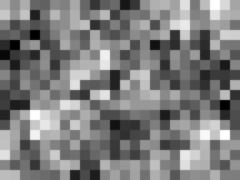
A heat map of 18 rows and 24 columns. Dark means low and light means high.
Histogram: bell-shaped. Mirror symmetry: none. Odd rows or columns: none.
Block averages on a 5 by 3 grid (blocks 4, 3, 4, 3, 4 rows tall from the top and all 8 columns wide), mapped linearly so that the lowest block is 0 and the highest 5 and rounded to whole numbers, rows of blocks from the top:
2 2 5 | 0 3 1 | 2 3 0 | 5 1 3 | 3 2 3
